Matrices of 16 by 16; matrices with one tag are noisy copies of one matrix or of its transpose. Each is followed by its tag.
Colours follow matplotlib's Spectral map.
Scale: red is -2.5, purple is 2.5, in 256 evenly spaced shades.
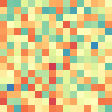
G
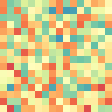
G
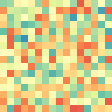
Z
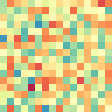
Z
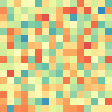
Z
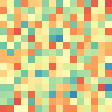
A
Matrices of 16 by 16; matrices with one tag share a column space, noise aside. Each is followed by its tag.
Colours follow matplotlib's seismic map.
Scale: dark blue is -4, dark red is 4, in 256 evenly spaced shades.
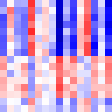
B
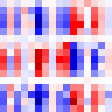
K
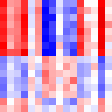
B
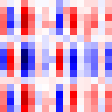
K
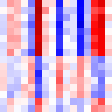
B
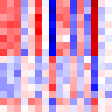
B
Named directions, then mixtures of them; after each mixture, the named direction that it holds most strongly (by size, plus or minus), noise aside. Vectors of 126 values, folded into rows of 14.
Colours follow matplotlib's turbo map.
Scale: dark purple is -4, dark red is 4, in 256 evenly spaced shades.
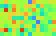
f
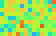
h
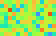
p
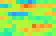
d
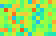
f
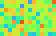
h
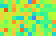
f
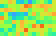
d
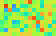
f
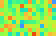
h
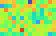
f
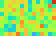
h
